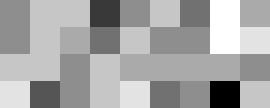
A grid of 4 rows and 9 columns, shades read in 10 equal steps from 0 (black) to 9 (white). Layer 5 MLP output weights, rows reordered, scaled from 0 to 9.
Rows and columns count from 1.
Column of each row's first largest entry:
8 8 1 1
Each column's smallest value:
5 3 5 2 5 4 4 0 5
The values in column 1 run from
5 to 8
